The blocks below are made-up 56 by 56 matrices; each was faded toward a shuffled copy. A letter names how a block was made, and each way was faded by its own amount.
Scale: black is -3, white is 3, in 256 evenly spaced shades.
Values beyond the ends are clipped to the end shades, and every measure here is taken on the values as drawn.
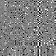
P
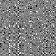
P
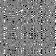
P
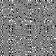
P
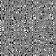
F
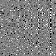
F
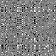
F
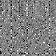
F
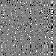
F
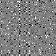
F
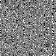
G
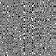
F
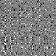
F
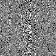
G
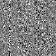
G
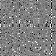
P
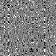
F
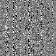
G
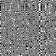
P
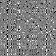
P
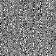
G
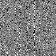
G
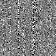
G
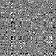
F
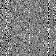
G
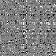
F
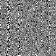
G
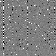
P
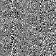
G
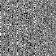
G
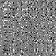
F
